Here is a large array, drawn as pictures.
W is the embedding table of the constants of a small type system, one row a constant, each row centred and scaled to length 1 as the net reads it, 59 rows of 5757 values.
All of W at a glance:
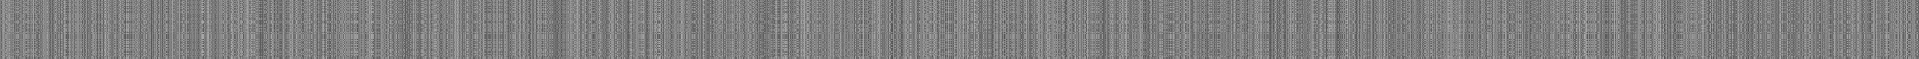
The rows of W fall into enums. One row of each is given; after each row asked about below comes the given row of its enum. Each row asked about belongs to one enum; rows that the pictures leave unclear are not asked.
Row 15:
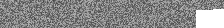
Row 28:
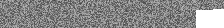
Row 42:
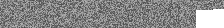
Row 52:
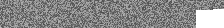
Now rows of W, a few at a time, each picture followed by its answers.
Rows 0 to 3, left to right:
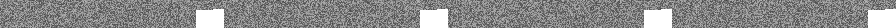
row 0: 42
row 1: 28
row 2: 52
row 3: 28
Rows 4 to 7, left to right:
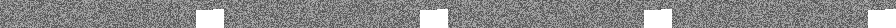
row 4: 42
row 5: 15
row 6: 52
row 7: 28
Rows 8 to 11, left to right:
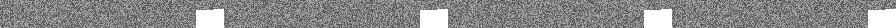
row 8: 52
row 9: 42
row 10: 28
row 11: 52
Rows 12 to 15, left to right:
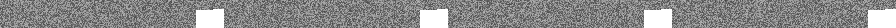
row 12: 52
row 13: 28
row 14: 42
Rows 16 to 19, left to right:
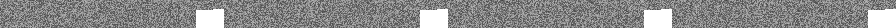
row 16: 42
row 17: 15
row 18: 28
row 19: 28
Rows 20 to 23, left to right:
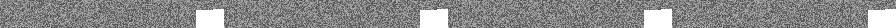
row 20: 42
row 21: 52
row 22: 52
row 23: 42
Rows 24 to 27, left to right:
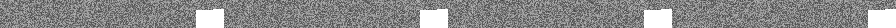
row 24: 15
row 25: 28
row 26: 28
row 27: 42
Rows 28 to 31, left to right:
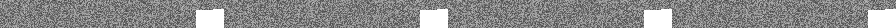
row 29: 15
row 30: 15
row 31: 28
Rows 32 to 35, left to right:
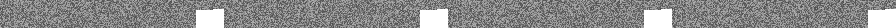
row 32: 52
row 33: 15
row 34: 52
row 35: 52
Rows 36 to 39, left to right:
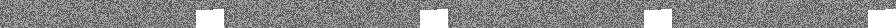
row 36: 52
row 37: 52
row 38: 52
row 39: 15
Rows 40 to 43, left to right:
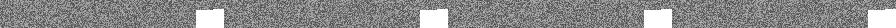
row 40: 52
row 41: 15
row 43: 15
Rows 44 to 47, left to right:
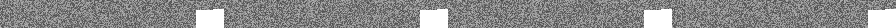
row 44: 52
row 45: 15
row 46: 15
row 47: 52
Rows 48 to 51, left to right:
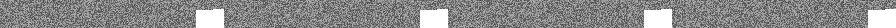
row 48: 15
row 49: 42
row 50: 42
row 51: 52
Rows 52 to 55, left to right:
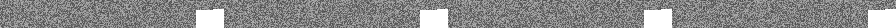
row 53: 15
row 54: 52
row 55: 42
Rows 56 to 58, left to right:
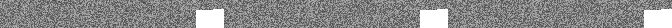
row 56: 28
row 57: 15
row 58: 15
